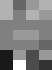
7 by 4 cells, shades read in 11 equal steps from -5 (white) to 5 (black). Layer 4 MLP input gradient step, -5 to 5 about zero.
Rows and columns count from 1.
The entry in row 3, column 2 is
0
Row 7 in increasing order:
-5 2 3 4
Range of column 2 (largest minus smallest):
6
